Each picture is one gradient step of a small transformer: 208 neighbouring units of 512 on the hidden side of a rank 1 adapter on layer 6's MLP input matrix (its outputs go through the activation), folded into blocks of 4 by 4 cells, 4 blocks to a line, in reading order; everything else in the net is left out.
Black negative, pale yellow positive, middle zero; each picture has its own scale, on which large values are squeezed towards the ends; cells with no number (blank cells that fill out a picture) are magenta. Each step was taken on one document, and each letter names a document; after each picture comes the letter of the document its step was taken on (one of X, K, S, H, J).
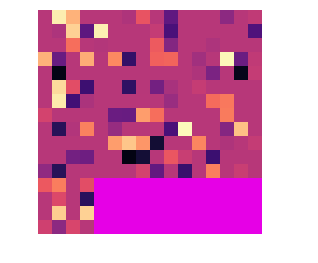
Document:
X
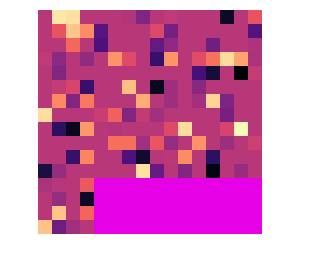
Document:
X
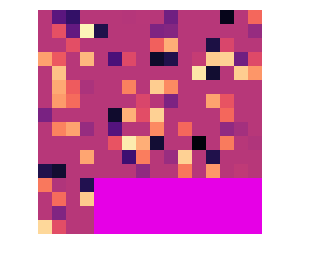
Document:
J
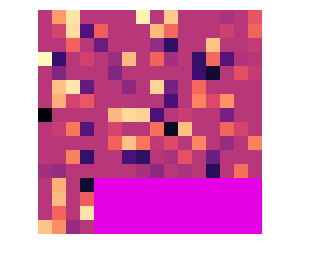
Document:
X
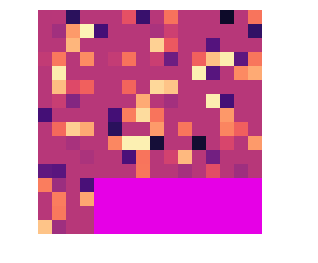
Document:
J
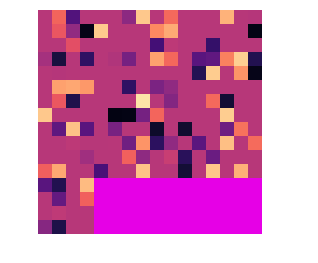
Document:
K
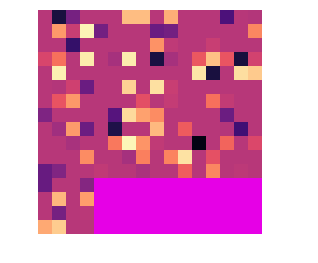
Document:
J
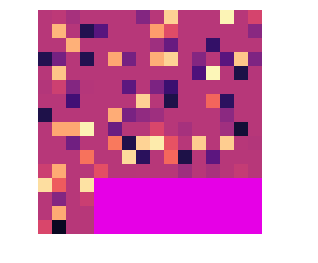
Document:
K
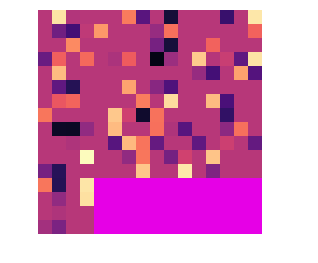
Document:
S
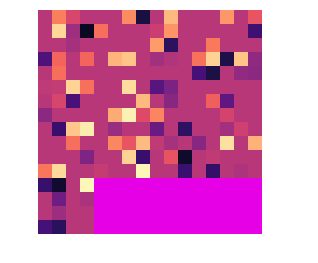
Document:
K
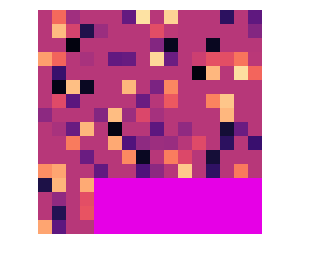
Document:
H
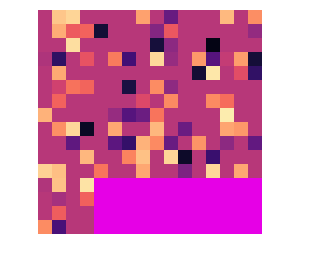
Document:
K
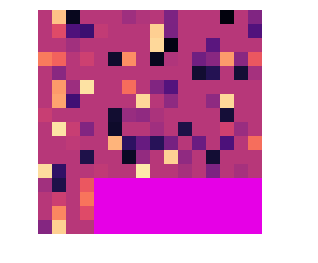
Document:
H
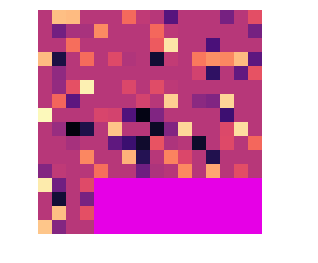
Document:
H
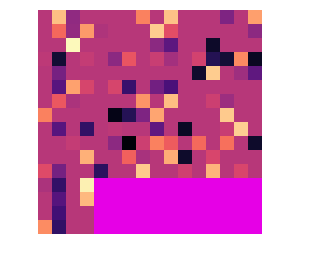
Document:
K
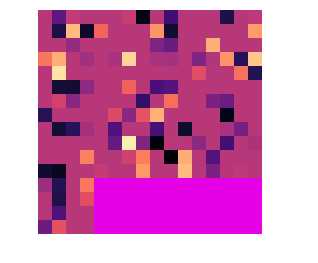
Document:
S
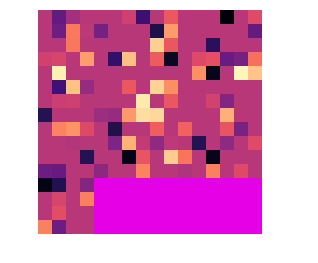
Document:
J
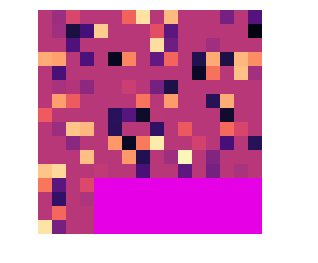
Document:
H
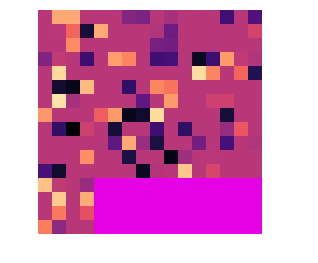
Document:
S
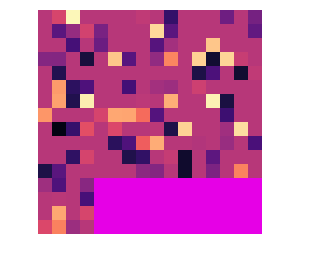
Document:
X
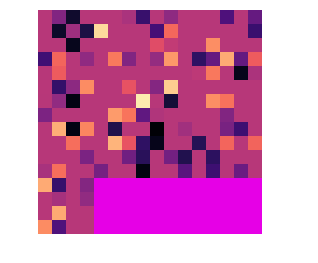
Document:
H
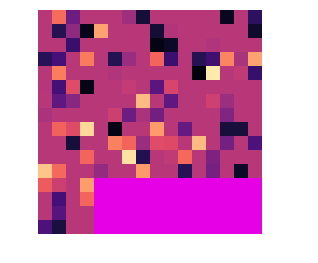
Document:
K
